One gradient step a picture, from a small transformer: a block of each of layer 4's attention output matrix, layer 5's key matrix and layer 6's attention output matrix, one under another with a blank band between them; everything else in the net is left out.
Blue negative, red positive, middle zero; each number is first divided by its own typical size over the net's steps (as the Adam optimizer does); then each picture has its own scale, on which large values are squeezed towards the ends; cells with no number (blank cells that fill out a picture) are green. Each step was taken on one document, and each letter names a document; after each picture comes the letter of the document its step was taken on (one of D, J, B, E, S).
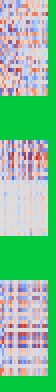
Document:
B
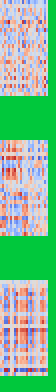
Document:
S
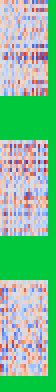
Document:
S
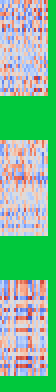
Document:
S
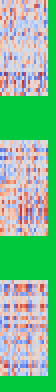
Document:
S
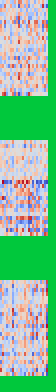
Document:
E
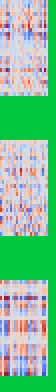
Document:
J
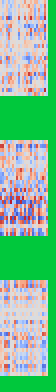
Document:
J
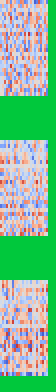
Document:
S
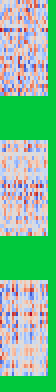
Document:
E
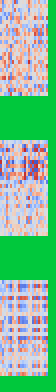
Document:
B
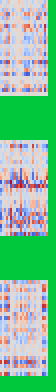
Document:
J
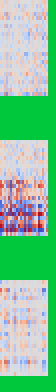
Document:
J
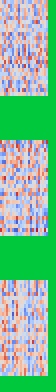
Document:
S
